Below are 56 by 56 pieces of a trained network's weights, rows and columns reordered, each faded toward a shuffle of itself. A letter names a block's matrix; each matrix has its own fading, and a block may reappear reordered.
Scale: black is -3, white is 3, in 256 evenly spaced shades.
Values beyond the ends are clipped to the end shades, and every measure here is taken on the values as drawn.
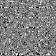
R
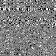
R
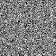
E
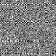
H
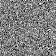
E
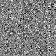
E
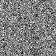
E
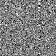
E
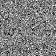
E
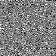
R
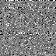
R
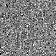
E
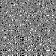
R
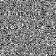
H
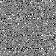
R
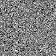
E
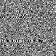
H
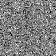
E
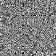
E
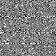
R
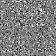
R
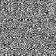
H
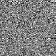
H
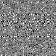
R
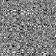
H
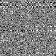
H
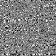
R
